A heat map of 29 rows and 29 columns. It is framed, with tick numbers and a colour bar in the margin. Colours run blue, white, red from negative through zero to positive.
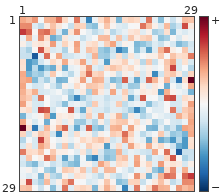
Symmetry: a half turn. Stripes: none. Histogram: bell-shaped. Average level on the scale: 50%.
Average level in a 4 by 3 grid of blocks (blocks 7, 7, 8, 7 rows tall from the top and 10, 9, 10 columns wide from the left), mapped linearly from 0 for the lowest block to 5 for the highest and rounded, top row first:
5 1 2
0 3 3
3 3 0
2 1 5
